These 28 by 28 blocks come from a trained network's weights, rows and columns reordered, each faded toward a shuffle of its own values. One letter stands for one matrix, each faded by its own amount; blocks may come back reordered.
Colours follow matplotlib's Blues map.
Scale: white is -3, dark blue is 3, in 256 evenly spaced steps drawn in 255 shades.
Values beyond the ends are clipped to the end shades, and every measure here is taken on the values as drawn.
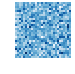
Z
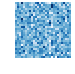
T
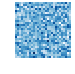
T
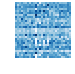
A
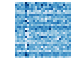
A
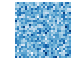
T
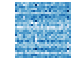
A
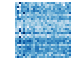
A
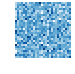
Z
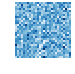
T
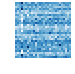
A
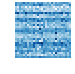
A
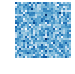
T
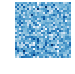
T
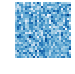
T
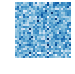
Z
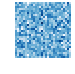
T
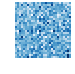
T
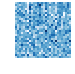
Z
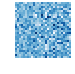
Z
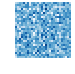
T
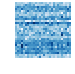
A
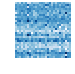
A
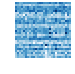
A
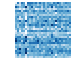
A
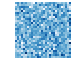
T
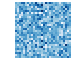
T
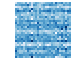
A
